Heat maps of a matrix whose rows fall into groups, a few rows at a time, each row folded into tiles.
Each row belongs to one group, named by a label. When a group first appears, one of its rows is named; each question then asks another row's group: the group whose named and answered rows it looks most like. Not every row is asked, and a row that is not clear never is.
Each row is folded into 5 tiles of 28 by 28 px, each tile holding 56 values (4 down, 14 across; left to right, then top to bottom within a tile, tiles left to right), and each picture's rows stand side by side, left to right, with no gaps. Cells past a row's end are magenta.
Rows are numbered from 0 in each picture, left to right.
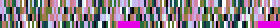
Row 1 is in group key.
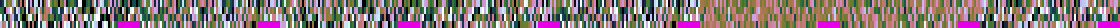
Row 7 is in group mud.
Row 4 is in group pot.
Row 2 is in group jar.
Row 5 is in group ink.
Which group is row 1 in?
pot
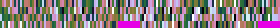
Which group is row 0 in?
pot
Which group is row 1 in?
ink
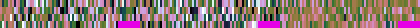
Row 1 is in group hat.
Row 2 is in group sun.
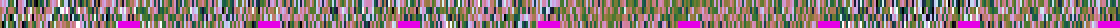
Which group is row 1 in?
pot
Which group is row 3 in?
key
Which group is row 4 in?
jar
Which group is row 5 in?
hat
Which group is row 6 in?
pot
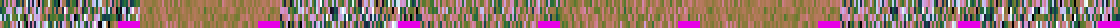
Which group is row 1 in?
key
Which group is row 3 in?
hat
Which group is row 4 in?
key
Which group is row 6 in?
hat
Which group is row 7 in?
mud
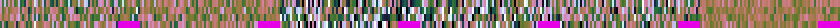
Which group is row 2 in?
jar
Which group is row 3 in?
mud
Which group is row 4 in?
hat
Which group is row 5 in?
key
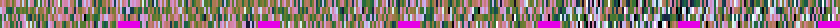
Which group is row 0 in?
key
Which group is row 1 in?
sun
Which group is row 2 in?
pot
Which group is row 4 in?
jar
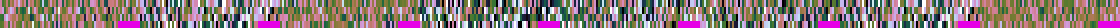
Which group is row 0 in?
ink
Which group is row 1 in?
key
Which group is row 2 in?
sun
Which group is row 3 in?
jar
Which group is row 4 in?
pot
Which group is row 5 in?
jar
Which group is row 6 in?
key
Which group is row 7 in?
pot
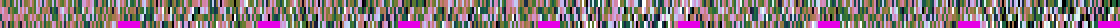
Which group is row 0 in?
hat
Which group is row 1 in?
mud
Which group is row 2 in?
jar
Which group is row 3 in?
ink
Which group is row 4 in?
key
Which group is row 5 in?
hat
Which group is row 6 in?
pot
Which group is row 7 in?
jar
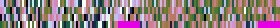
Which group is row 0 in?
key
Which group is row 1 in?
sun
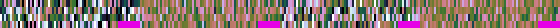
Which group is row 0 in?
jar
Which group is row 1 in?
hat
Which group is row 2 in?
ink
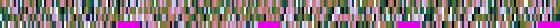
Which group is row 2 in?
ink
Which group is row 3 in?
mud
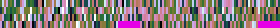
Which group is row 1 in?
hat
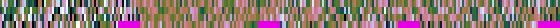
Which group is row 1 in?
pot
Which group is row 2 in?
sun
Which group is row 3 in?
hat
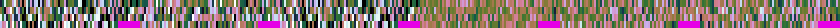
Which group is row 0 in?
jar
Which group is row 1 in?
ink
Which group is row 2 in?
jar
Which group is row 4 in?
pot
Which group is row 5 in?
hat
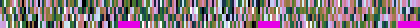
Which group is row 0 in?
jar
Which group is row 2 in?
key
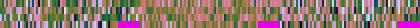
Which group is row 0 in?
jar
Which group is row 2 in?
hat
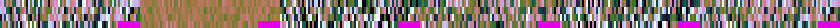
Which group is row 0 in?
key
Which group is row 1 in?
key
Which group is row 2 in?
jar
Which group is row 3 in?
ink
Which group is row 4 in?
jar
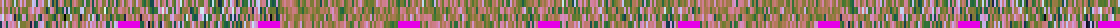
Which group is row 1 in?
hat
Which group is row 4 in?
sun
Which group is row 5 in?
sun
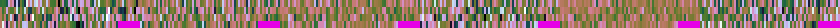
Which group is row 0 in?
ink
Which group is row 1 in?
hat
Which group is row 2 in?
sun
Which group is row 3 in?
sun
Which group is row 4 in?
sun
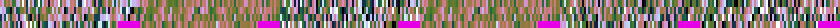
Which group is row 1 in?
mud
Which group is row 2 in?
pot
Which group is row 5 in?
mud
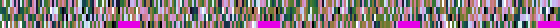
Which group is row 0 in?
pot
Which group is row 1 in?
hat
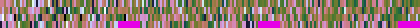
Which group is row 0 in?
sun
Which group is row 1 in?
sun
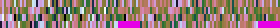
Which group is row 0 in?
sun
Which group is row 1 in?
sun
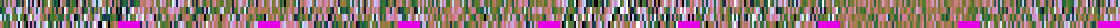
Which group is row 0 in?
jar
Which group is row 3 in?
sun
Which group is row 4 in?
mud
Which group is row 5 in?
ink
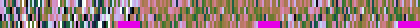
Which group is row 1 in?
sun
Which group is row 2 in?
sun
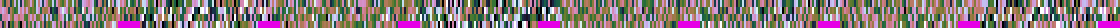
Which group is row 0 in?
hat
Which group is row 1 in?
mud
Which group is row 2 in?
ink
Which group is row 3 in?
jar
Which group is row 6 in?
key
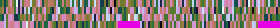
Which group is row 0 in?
ink
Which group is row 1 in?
hat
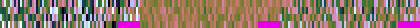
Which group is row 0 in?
pot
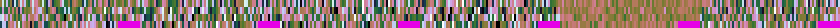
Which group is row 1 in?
mud
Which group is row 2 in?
hat
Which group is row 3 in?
ink
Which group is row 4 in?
sun
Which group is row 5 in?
pot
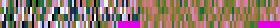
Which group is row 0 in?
mud
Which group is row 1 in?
pot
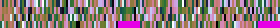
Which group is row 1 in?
ink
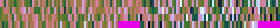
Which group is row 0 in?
key
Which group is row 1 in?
hat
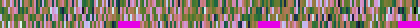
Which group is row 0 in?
pot
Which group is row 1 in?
jar
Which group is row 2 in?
ink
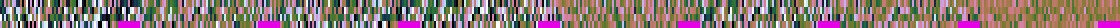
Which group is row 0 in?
jar
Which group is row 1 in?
mud
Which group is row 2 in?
jar
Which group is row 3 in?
mud
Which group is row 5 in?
mud
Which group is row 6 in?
mud
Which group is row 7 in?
sun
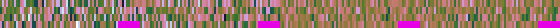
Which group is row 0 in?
mud
